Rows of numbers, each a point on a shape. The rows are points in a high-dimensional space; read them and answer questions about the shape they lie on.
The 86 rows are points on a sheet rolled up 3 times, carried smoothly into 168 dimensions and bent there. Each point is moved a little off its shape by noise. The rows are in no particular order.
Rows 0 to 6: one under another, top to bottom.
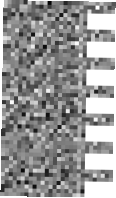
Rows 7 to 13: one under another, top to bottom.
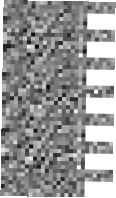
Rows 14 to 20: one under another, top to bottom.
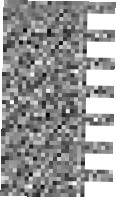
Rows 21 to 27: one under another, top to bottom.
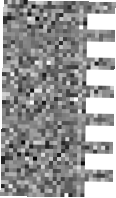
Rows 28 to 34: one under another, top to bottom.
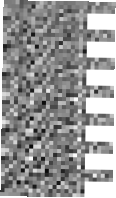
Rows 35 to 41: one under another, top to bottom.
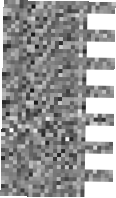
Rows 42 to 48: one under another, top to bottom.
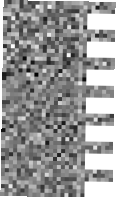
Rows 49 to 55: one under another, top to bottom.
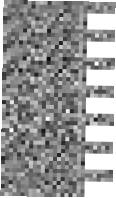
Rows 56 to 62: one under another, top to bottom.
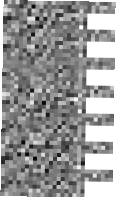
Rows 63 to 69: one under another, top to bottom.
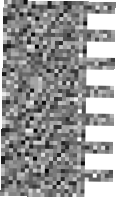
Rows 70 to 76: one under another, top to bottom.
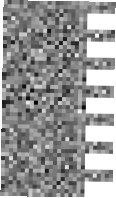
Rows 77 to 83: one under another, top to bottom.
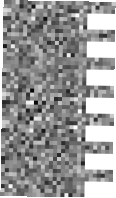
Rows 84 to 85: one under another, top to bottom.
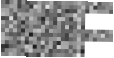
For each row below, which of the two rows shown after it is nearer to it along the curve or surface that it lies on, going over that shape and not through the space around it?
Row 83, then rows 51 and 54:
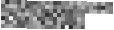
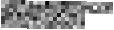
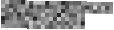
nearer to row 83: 51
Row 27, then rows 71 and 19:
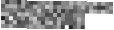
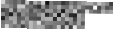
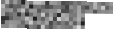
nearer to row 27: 71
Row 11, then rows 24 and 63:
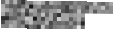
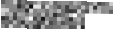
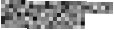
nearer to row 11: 63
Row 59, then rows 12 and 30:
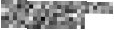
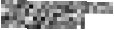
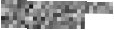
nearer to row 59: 12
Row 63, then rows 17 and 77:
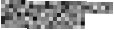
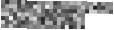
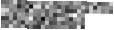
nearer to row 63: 77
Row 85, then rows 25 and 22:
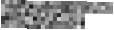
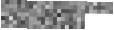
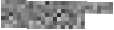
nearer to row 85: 25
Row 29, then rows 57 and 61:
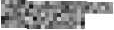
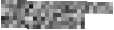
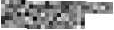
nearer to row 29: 57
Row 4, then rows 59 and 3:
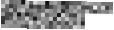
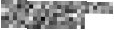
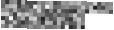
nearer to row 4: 59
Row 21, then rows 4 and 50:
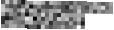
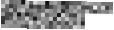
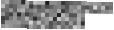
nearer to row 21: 4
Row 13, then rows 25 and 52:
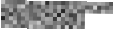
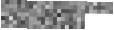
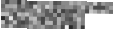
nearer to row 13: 25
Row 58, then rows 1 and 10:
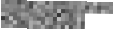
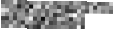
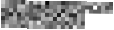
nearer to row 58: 10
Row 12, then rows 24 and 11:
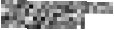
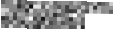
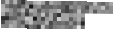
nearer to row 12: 24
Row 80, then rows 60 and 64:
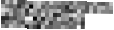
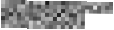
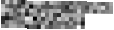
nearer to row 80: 64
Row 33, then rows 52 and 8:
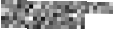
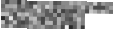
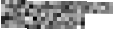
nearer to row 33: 8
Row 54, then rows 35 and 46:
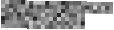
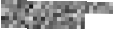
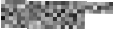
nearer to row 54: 35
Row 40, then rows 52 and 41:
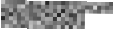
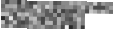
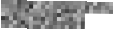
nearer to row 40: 41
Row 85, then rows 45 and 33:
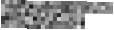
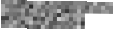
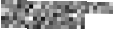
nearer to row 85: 45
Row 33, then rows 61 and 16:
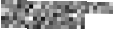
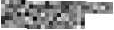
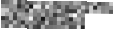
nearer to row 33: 16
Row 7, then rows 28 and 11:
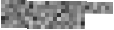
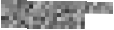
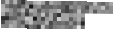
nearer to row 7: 28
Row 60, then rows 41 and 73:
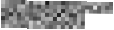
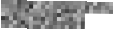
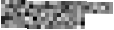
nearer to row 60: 41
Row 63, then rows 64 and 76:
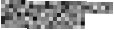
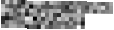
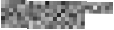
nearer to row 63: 64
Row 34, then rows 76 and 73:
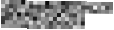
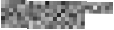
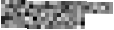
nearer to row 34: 73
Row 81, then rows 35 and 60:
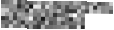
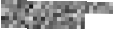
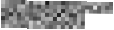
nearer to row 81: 35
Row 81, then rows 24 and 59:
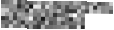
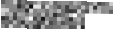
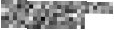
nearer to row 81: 24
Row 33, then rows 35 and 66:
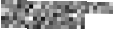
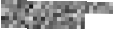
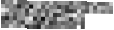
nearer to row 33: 66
